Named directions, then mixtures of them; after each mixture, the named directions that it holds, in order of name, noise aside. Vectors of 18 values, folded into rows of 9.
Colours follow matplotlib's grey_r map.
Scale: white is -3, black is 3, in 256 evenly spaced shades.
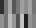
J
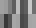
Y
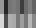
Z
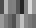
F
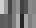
J, Y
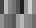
F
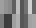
Y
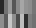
J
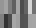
Y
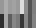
F, Z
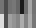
F, Z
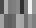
F, Y
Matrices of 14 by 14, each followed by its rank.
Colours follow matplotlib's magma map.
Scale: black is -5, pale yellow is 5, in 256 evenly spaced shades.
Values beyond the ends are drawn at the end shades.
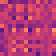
three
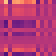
one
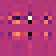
one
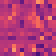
three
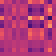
one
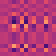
one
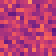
full rank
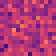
full rank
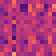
three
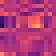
two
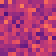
full rank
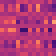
two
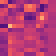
two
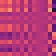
one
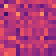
three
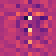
two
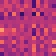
three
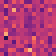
three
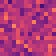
full rank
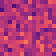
full rank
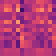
two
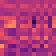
three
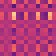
one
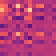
two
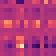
two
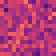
full rank
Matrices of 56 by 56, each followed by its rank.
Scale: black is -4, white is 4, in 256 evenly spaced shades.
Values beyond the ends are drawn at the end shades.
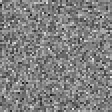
full rank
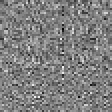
ten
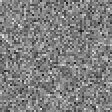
full rank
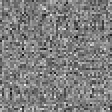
ten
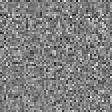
ten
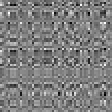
three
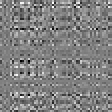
three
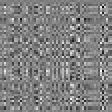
three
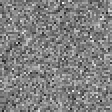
full rank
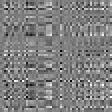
three
